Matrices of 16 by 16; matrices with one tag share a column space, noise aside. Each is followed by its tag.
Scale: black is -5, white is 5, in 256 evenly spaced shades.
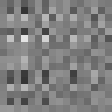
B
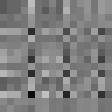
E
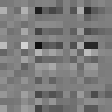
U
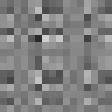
B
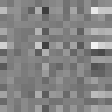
U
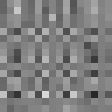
E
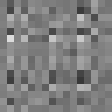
B
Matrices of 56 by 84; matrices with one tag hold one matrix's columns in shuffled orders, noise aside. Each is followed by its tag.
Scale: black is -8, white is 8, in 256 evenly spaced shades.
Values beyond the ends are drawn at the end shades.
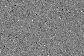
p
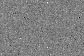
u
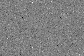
u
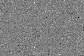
u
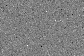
p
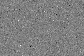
p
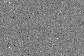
u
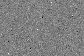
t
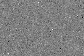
t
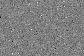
t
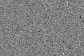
t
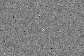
t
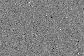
t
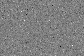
p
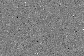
t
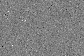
p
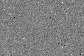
u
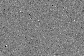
p
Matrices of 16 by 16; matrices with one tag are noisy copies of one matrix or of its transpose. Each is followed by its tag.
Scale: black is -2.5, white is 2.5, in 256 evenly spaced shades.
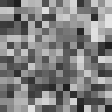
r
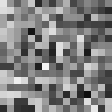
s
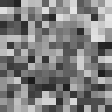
r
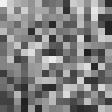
s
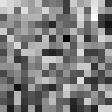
s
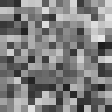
r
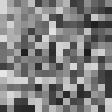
s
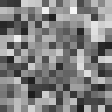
r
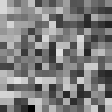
s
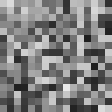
s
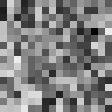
r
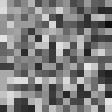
s
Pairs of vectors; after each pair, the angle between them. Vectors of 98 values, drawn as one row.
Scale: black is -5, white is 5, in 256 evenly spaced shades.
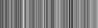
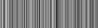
partly opposed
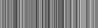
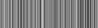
partly opposed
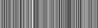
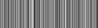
partly aligned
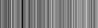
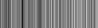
nearly parallel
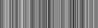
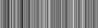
nearly opposite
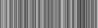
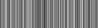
orthogonal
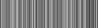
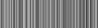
orthogonal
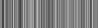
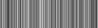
orthogonal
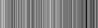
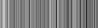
partly aligned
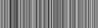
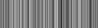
partly opposed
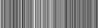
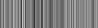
nearly opposite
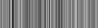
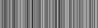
partly aligned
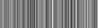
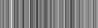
partly aligned
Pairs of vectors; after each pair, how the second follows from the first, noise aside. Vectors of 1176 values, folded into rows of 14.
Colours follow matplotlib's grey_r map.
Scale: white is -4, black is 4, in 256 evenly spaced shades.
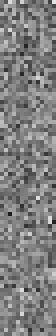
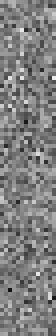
wrapped around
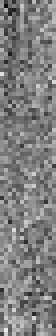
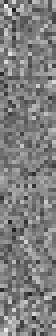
sign-scrambled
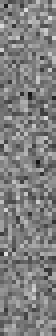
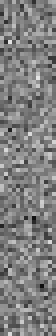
wrapped around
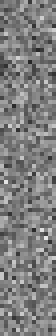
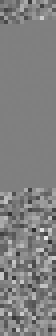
partly zeroed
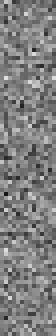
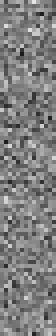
wrapped around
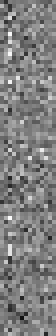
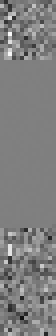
partly zeroed
